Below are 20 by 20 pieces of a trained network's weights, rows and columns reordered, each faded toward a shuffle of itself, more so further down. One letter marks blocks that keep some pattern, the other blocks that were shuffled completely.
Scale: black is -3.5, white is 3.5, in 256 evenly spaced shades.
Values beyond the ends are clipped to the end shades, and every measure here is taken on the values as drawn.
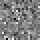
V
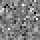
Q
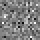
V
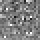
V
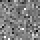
Q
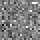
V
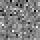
Q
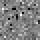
Q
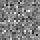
Q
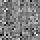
V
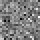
Q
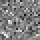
Q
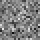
Q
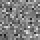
Q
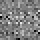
V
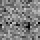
V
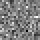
V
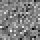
Q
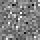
Q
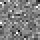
Q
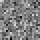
Q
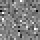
Q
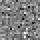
Q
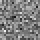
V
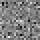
V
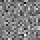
V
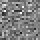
V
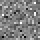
Q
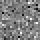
Q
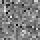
Q
